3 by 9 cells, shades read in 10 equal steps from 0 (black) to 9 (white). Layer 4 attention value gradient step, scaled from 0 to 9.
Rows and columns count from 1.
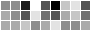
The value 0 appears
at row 1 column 6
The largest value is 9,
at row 1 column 4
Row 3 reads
6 6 7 5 6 8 5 5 6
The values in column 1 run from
5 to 6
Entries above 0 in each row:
8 9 9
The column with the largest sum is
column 4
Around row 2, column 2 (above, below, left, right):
5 6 6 3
